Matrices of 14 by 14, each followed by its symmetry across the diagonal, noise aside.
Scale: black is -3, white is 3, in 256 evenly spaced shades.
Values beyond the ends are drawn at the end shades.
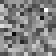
neither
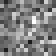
neither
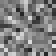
antisymmetric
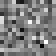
antisymmetric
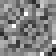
symmetric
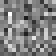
neither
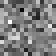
antisymmetric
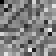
symmetric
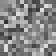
symmetric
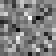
antisymmetric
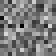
neither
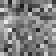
antisymmetric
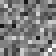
symmetric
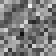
symmetric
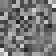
symmetric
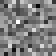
neither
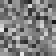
antisymmetric
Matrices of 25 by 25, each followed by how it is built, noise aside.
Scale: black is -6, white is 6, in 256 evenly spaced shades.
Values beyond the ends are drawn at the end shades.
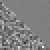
lower triangular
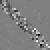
banded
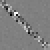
banded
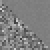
lower triangular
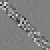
banded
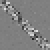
banded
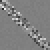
banded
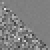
lower triangular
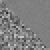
lower triangular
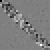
banded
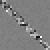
banded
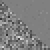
lower triangular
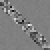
banded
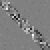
banded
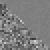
lower triangular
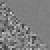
lower triangular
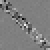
banded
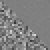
lower triangular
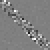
banded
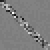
banded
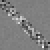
banded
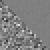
lower triangular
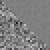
lower triangular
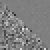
lower triangular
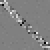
banded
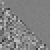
lower triangular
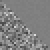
lower triangular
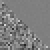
lower triangular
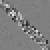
banded
